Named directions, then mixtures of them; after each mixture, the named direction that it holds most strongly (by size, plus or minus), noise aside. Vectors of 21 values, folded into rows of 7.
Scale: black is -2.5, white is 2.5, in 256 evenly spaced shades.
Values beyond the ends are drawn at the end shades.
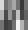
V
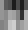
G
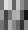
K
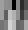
G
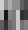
V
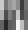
V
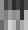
G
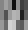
G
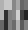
K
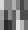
V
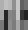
K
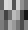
K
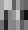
K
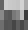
G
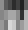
G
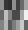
K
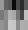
G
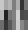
V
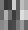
K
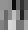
G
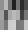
G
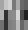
K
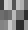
K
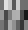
K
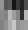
G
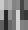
V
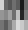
V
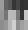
G
